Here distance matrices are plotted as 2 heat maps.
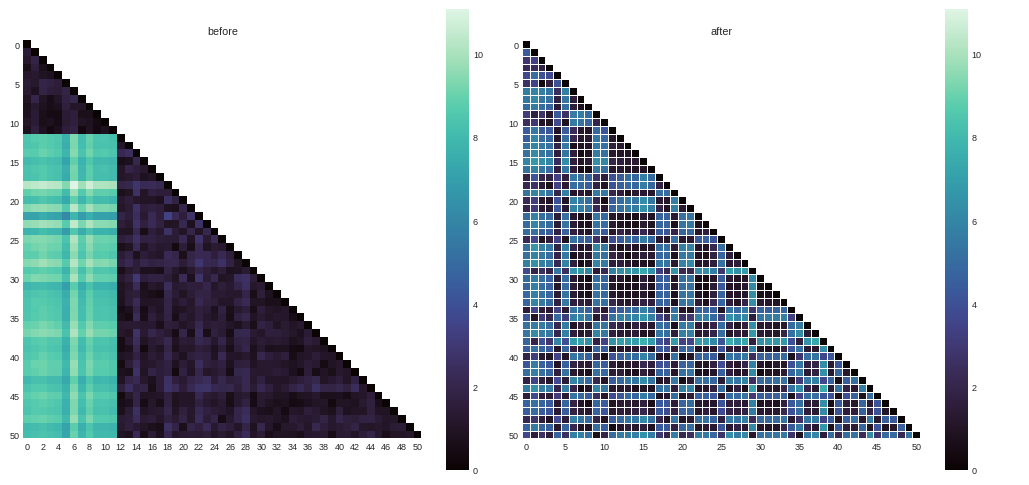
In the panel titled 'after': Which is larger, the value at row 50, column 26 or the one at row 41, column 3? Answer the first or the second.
the first
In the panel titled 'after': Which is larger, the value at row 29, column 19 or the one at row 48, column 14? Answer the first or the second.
the first
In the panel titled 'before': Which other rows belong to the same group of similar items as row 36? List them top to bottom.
12, 13, 14, 15, 16, 17, 18, 19, 20, 21, 22, 23, 24, 25, 26, 27, 28, 29, 30, 31, 32, 33, 34, 35, 37, 38, 39, 40, 41, 42, 43, 44, 45, 46, 47, 48, 49, 50
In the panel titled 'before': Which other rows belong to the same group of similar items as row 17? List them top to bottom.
12, 13, 14, 15, 16, 18, 19, 20, 21, 22, 23, 24, 25, 26, 27, 28, 29, 30, 31, 32, 33, 34, 35, 36, 37, 38, 39, 40, 41, 42, 43, 44, 45, 46, 47, 48, 49, 50
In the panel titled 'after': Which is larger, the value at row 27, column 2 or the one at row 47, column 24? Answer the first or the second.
the first
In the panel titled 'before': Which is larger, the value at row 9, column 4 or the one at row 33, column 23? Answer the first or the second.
the second
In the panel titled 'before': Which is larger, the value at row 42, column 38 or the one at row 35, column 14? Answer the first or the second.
the second
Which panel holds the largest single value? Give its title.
before
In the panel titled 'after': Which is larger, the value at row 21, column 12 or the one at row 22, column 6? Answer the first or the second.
the first
